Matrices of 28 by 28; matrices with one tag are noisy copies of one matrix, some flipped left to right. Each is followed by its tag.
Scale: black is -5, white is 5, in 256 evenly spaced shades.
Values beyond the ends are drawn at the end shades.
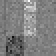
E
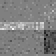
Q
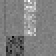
E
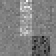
E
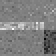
Q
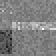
Q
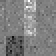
E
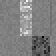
E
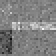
Q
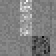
E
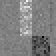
E
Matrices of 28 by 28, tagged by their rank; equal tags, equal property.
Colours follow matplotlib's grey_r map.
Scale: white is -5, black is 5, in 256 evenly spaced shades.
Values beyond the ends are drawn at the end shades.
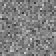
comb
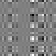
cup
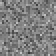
comb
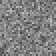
comb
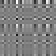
cup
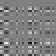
cup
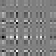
cup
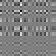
cup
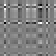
cup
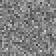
comb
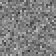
comb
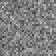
comb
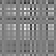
cup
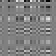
cup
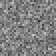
comb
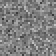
comb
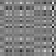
cup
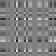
cup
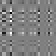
cup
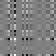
cup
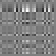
cup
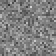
comb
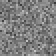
comb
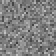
comb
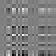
cup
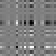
cup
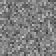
comb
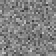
comb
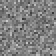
comb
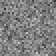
comb
